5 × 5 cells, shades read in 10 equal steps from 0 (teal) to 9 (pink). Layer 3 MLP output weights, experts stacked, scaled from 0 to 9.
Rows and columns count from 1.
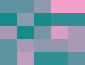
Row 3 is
6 0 4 8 6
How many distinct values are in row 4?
3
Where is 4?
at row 3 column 3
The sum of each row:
29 7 24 25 15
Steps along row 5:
up down same up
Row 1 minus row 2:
3 -2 5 8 8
